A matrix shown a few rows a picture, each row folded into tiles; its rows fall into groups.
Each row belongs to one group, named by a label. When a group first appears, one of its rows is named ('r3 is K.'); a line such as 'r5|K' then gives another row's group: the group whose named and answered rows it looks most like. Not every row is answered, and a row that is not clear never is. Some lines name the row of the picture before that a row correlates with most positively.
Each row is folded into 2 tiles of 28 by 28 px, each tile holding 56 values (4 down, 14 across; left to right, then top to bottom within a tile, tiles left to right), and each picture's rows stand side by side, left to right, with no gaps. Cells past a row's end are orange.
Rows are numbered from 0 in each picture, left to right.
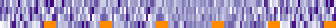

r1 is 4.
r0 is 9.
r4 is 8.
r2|4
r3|8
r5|9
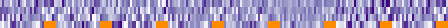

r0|9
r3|9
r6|9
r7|9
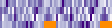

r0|4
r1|4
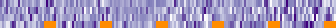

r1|8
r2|9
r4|8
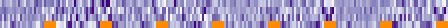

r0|9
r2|8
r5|8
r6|9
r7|8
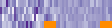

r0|4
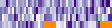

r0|4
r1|9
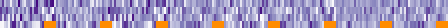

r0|9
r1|8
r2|9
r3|4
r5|8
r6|9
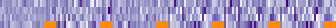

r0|8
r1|8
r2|8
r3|4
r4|4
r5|4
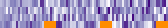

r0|8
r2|9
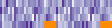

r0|4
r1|4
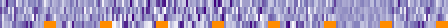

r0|4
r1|8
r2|9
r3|9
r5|8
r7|4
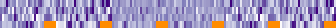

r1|9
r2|9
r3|8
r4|4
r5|9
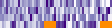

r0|9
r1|8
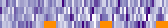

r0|4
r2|4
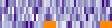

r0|4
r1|9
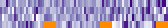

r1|9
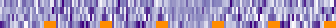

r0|8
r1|4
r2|4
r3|9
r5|8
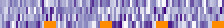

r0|8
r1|9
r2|8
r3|8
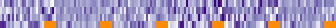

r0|8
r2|4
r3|9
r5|9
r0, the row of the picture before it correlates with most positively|3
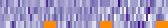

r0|9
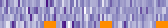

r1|8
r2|9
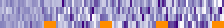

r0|8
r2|9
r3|8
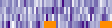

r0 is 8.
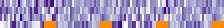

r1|4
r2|8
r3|4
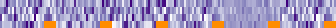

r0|4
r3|4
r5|4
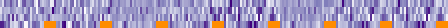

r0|8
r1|8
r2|9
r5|9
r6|4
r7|4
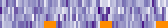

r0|4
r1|8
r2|8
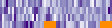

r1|8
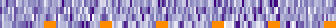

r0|4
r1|4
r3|9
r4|9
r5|8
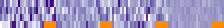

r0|9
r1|8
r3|8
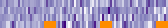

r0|9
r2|9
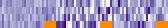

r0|8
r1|8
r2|4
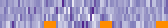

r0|9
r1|4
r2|8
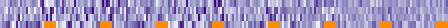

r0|8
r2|4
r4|8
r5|9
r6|8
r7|8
